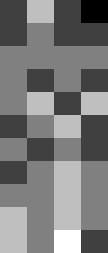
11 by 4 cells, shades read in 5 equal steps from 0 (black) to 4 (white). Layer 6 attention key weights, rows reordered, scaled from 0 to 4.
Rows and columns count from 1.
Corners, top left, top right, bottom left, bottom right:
1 0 3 1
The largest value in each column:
3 3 4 3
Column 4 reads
0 1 2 1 3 1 1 2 2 2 1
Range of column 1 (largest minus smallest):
2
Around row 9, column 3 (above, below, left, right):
3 3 2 2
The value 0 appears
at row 1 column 4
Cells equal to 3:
9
